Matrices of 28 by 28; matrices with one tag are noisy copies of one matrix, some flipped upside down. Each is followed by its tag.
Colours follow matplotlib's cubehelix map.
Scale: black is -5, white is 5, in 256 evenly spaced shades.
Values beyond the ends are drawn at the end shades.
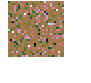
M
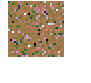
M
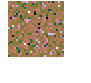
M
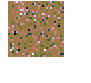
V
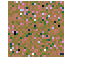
V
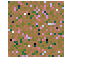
M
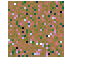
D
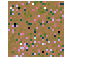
V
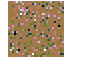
V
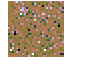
V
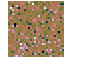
V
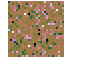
M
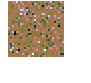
V
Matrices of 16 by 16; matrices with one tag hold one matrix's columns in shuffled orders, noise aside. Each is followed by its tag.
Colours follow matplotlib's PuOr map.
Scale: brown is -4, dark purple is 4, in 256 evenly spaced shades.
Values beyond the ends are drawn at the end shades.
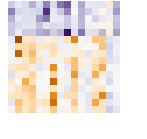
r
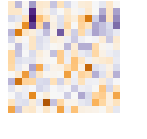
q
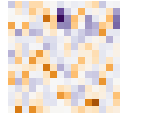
q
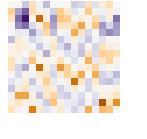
q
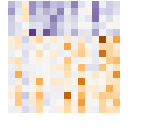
r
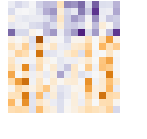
r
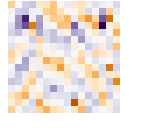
q
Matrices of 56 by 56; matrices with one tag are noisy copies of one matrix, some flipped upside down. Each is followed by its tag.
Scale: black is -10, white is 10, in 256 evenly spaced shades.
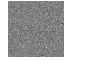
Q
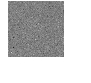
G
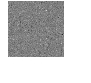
Q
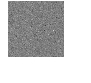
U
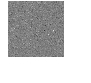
U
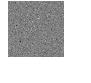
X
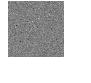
X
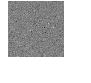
U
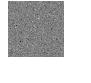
X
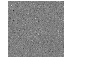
G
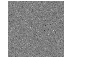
U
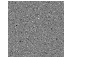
X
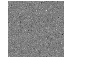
Q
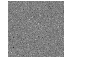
G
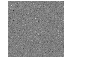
G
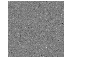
Q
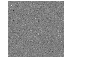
G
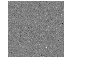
Q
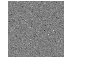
U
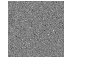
U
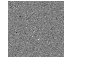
X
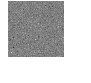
G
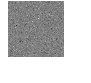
X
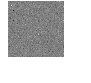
G
